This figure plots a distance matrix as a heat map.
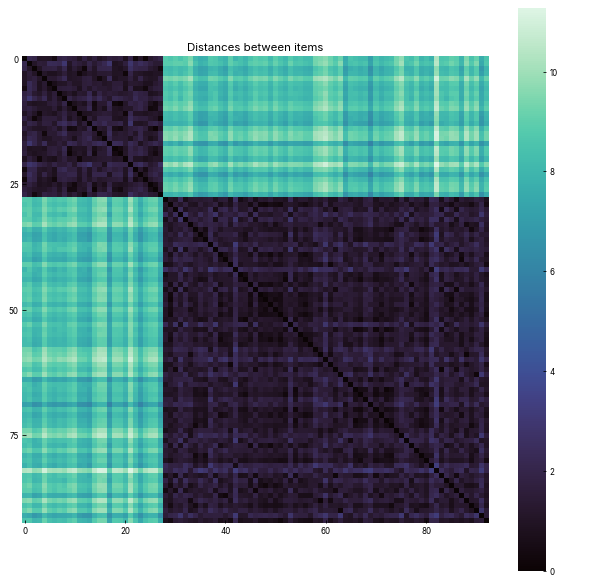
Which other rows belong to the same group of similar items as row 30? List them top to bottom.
28, 29, 31, 32, 33, 34, 35, 36, 37, 38, 39, 40, 41, 42, 43, 44, 45, 46, 47, 48, 49, 50, 51, 52, 53, 54, 55, 56, 57, 58, 59, 60, 61, 62, 63, 64, 65, 66, 67, 68, 69, 70, 71, 72, 73, 74, 75, 76, 77, 78, 79, 80, 81, 82, 83, 84, 85, 86, 87, 88, 89, 90, 91, 92
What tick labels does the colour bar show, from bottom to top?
0, 2, 4, 6, 8, 10
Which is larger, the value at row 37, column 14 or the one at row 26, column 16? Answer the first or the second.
the first
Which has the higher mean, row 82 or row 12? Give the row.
12
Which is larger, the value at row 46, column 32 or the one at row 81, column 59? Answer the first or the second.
the second
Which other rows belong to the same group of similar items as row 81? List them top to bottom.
28, 29, 30, 31, 32, 33, 34, 35, 36, 37, 38, 39, 40, 41, 42, 43, 44, 45, 46, 47, 48, 49, 50, 51, 52, 53, 54, 55, 56, 57, 58, 59, 60, 61, 62, 63, 64, 65, 66, 67, 68, 69, 70, 71, 72, 73, 74, 75, 76, 77, 78, 79, 80, 82, 83, 84, 85, 86, 87, 88, 89, 90, 91, 92
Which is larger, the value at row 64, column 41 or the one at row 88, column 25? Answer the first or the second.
the second
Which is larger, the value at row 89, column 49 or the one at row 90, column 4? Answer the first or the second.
the second
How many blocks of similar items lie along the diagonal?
2
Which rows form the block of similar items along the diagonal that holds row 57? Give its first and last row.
28 to 92
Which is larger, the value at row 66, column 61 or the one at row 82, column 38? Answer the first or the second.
the second
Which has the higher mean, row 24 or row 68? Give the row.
24
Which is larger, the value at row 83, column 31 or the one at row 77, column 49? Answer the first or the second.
the first
